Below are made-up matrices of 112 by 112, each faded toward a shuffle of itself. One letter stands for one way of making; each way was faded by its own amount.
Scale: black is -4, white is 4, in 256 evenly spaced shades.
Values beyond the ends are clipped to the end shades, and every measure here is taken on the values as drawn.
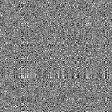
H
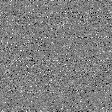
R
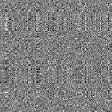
H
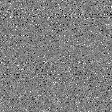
R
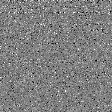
R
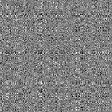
H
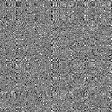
H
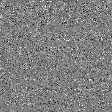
R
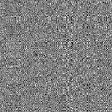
H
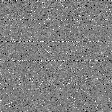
R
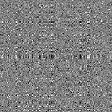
H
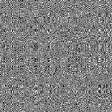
H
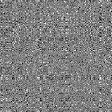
H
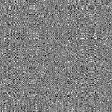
H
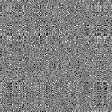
H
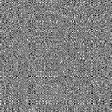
H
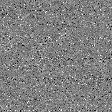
R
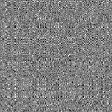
H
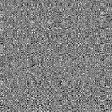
H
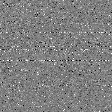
R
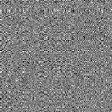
H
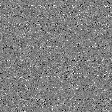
R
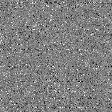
R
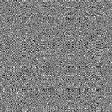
H
